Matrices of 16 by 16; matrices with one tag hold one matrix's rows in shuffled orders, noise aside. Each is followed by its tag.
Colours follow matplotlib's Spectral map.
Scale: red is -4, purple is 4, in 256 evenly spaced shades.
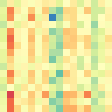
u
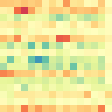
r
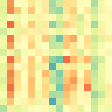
u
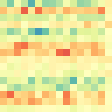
r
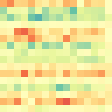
r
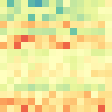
r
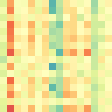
u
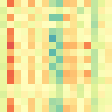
u
